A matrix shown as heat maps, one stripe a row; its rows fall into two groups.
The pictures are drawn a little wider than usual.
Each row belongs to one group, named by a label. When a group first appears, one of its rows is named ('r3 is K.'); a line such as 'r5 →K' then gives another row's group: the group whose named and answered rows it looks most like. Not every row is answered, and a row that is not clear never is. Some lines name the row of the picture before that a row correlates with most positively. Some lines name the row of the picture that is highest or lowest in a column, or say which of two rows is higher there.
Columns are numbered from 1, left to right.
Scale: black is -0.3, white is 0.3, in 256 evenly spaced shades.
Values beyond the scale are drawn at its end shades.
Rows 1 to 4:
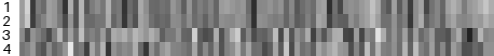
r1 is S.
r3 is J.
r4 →J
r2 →S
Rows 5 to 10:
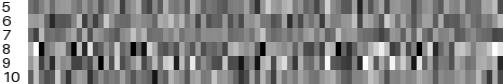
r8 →S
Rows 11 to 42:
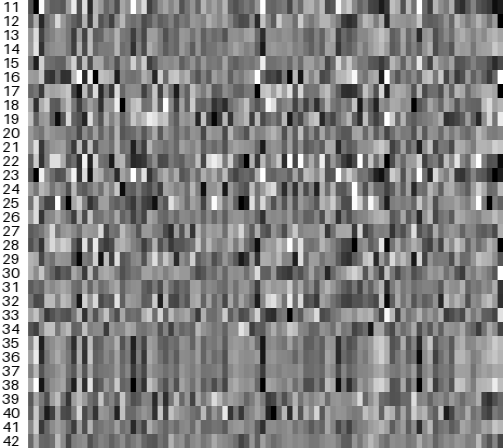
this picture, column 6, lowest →19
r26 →S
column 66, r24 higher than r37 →No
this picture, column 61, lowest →28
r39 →J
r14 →S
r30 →J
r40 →J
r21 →S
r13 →S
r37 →S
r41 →S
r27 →J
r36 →S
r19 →J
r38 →S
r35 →S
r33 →J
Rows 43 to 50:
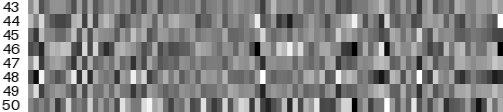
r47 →S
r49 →S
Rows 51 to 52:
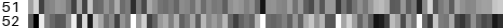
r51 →S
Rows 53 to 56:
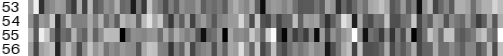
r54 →J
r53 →S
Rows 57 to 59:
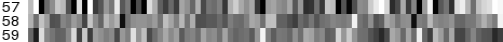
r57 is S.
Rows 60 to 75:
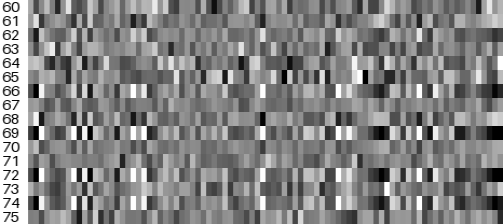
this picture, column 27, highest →64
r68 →S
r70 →S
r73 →J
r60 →J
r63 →J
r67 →J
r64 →J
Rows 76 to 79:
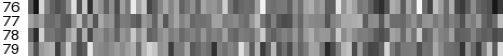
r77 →J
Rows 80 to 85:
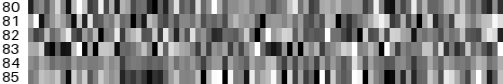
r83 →J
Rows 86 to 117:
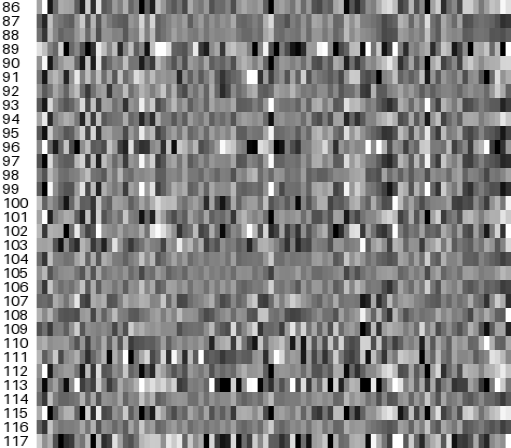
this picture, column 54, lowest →111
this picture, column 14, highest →96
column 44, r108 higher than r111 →No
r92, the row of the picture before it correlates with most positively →82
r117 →J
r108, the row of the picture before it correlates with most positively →83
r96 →J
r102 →J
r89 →J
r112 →S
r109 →J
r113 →J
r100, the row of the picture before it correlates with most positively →83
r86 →S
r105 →S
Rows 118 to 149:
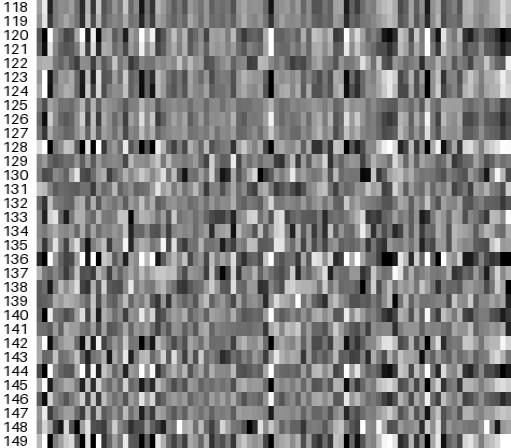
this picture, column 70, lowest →136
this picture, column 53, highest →136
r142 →S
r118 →S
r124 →S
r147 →S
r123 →S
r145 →S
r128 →S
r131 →J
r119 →S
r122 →J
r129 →J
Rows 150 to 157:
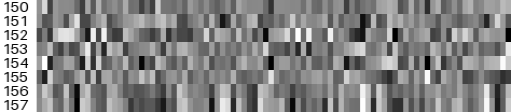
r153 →J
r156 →J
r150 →S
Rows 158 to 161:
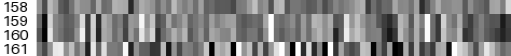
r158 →J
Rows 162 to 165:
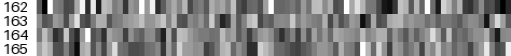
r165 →J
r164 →J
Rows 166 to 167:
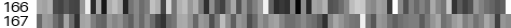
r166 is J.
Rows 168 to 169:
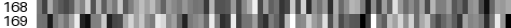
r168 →J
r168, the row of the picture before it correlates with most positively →166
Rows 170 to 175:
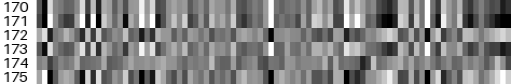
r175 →S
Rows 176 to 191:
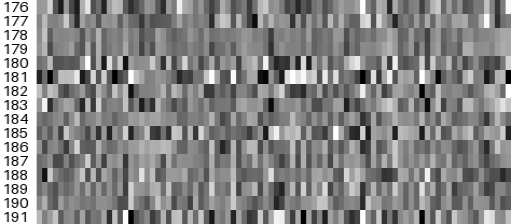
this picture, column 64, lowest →181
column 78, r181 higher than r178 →No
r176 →J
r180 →J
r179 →S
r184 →J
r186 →J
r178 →S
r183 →S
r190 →J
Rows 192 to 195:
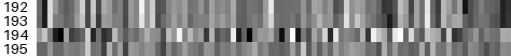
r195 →J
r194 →J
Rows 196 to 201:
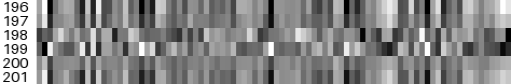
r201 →S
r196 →S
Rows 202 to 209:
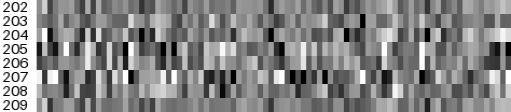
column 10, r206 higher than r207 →Yes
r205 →J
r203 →J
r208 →J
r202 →S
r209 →S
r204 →S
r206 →J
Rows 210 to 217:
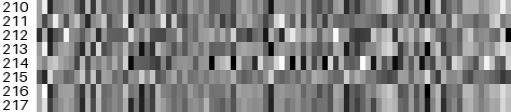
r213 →S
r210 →S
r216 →S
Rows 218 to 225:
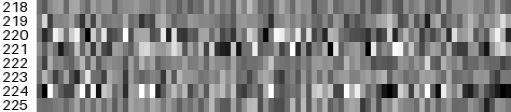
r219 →S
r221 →J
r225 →J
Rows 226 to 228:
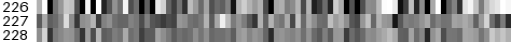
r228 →S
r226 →S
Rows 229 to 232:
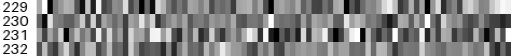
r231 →J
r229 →S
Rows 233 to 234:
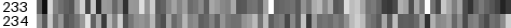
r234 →J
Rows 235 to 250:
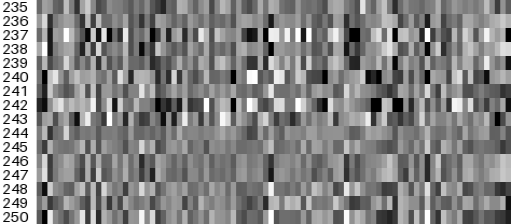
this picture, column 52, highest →248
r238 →S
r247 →S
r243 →J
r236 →S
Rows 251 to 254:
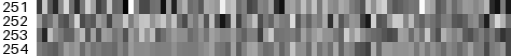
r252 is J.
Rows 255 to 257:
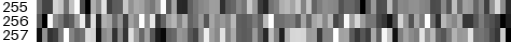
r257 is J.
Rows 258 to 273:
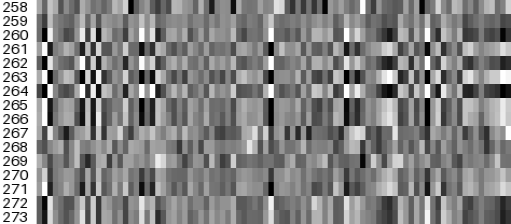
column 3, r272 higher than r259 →Yes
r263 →S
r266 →S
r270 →S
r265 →S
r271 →S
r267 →J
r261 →S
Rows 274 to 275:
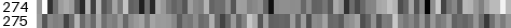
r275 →J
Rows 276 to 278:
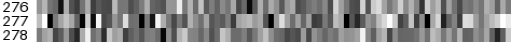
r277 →S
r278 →J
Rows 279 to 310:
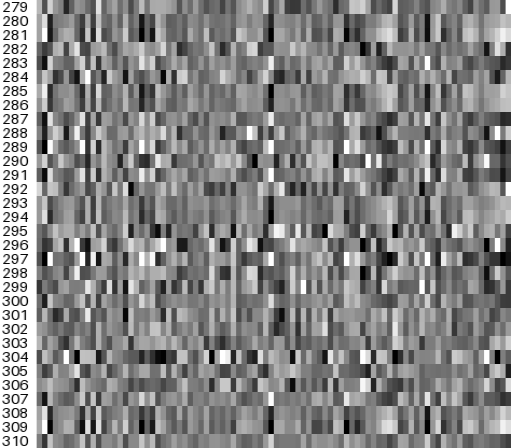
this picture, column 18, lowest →292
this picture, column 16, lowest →290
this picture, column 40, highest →288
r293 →S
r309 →S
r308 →S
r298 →J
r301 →J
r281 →S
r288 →J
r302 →J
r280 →S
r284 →J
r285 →S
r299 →J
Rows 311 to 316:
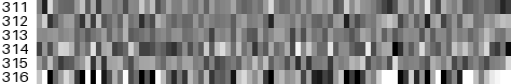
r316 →S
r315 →J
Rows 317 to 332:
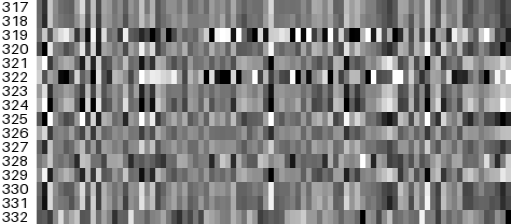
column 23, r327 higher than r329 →No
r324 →S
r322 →J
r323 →S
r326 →S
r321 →S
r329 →S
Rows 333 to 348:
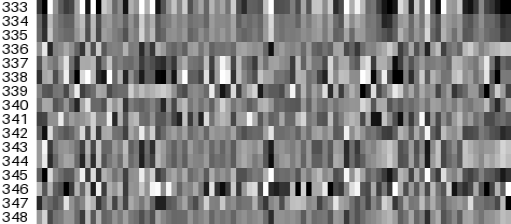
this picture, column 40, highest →341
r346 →J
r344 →S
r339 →J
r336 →S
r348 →S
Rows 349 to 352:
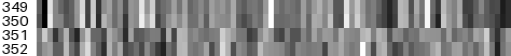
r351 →J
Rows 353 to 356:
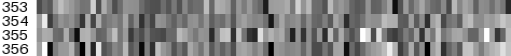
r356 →S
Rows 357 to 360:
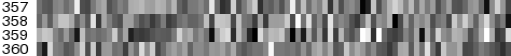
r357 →J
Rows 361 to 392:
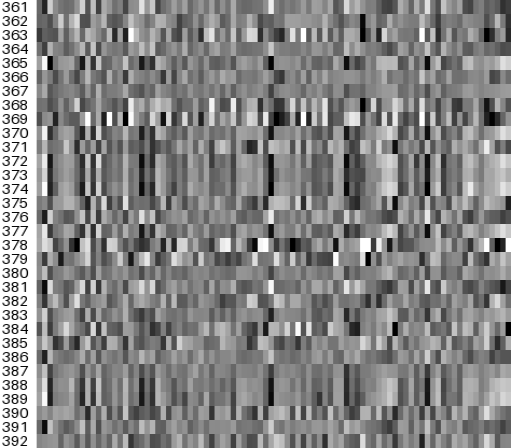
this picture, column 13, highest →375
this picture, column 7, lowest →378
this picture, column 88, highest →378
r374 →S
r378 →J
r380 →S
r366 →J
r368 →J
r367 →S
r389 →S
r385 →J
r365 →S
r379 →J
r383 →S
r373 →S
